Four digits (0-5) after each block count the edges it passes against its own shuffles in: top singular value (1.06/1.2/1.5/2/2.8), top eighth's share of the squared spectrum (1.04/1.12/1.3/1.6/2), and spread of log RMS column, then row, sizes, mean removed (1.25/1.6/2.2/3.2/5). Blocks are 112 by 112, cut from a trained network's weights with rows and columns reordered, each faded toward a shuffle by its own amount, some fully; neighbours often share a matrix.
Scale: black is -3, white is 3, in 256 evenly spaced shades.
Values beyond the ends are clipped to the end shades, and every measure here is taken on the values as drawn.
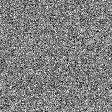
2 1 0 0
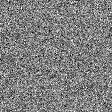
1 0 0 0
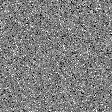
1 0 0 0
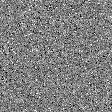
1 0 0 0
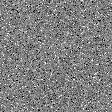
0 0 0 0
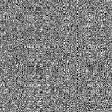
4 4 3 2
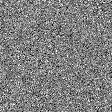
0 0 0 0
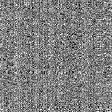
3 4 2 3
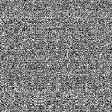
4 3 1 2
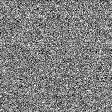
2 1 0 0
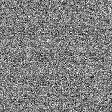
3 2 0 0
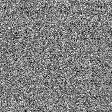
2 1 0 0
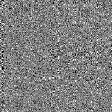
3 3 3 1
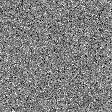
0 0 0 0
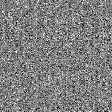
2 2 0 1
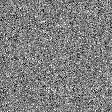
1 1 0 0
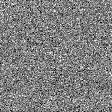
2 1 0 0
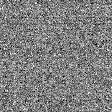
2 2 1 0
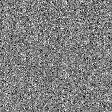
2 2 0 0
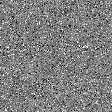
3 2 0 1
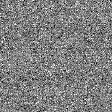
2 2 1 0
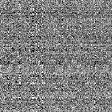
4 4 3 2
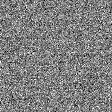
2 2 0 0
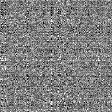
3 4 3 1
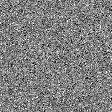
1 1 0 0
